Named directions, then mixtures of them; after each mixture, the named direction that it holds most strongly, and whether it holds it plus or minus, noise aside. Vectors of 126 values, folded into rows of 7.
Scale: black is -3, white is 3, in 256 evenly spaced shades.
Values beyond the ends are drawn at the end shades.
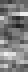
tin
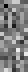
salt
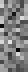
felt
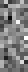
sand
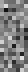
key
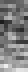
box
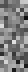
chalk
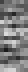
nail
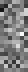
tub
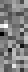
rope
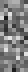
salt, plus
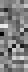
rope, plus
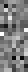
salt, plus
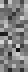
felt, plus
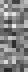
nail, minus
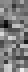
rope, minus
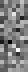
felt, minus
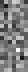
salt, plus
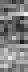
tin, plus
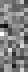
rope, minus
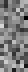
chalk, plus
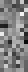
rope, minus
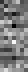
nail, plus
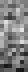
box, minus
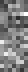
tin, plus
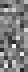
key, minus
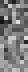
sand, plus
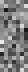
key, plus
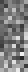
key, minus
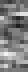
tin, plus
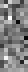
sand, minus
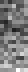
box, plus
